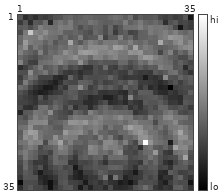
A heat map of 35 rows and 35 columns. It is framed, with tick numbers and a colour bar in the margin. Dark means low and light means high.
The histogram is bell-shaped. Horizontal stripes repeat 2 times down the table. There is no seam. Rings spread out from the bottom middle.
